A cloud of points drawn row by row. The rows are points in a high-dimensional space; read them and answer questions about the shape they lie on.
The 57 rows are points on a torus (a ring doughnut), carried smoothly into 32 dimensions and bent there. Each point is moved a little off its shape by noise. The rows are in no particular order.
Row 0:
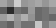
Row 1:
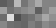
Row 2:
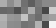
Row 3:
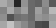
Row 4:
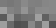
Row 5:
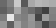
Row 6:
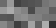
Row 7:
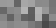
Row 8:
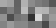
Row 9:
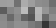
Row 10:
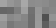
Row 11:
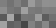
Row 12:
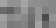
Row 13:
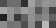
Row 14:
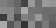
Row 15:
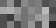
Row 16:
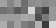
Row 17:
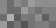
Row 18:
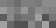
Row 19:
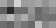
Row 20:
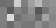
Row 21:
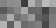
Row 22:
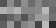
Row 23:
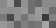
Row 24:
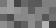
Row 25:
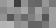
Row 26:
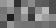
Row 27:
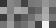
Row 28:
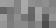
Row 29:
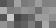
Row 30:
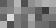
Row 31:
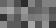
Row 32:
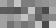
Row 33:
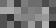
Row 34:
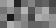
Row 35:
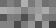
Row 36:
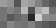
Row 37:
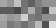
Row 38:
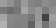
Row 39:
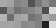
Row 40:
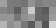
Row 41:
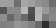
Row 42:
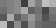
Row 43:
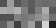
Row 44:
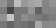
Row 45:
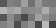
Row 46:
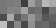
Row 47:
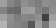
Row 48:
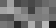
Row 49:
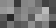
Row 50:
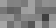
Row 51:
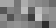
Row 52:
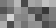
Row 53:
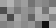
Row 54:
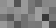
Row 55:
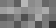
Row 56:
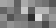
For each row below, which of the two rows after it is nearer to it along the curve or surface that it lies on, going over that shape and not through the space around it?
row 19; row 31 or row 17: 17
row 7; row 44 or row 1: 44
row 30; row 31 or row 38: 31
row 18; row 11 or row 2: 11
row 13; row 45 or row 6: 6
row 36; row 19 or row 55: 55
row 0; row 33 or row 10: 10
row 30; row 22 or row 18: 18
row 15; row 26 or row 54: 26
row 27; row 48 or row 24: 48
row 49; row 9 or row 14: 9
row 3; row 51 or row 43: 51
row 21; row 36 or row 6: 6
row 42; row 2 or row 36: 2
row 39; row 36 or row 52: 36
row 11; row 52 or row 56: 52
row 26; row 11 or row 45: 45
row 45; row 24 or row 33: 33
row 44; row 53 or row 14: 14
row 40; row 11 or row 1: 11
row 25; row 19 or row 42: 19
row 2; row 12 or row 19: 19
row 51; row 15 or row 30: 15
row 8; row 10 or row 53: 53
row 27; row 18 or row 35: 35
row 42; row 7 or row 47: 47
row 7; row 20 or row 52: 20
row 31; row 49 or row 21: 21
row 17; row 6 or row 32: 6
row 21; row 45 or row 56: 45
